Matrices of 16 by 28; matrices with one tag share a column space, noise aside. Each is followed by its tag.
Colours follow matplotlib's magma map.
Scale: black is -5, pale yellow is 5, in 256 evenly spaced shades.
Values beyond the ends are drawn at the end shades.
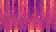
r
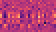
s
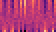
r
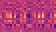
s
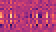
s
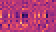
s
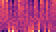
r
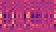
s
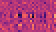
s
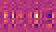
s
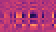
s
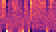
r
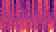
r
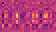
s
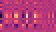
s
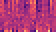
r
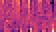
r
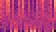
r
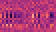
s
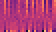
r
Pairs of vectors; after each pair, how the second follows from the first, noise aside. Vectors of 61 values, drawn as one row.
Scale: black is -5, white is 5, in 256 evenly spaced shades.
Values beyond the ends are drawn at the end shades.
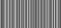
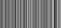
sign-scrambled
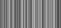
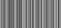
sign-scrambled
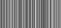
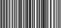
scaled up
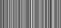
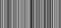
sign-scrambled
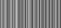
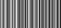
scaled up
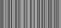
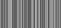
sign-scrambled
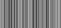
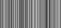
sign-scrambled
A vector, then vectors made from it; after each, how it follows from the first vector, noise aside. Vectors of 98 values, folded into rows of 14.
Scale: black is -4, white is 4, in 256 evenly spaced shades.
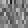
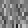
reversed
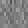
shrunk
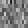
copied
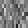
reversed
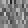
copied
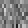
reversed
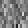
reversed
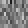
copied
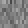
shrunk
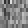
sign-scrambled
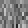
reversed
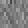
shrunk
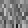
reversed
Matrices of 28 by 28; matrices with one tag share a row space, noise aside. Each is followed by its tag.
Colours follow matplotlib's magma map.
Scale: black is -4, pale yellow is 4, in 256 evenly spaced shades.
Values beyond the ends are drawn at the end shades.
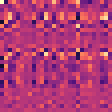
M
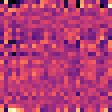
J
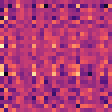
M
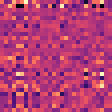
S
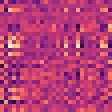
J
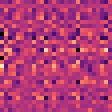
M
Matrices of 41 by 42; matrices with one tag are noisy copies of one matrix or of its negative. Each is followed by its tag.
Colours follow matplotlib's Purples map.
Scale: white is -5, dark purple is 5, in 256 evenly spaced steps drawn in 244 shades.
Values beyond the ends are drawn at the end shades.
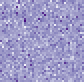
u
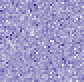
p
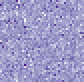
u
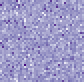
u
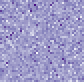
p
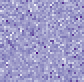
p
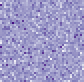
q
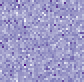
u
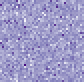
u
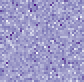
p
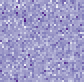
u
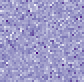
p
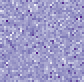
p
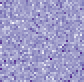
q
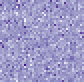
u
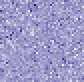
p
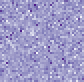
p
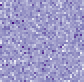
q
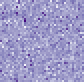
u
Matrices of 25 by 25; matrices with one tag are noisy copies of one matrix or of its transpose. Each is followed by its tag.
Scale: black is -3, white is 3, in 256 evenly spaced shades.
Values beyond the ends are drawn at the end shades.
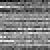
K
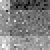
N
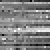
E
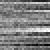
E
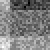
N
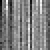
K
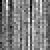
K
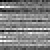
K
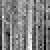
E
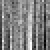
E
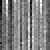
K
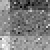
N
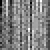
K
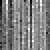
K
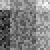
N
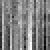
E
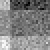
N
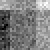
N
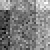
N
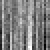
E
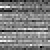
K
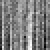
E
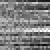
E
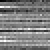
K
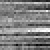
E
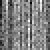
K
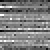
K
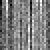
K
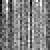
K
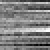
E
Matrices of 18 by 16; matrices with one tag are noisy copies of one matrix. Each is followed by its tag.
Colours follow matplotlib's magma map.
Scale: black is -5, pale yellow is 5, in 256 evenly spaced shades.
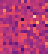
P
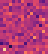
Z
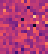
P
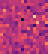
P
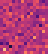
Z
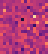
P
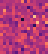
P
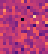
P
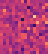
P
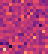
Z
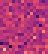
Z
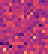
Z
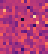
P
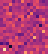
Z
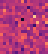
P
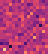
Z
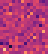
Z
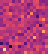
Z
